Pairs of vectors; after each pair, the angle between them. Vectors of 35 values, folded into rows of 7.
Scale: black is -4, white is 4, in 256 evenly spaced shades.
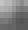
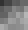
nearly opposite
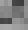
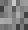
partly opposed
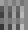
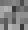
partly opposed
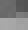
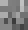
partly opposed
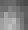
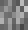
orthogonal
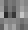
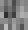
nearly parallel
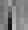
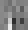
nearly opposite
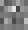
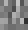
partly opposed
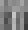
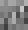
partly aligned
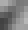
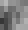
nearly parallel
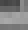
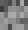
partly aligned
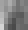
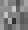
partly aligned
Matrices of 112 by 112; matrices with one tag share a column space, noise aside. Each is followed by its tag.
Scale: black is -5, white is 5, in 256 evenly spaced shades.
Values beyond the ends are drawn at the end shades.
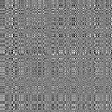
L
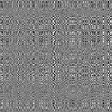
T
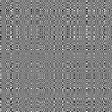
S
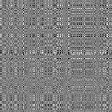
L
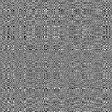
S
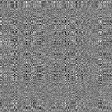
T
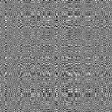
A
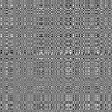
L
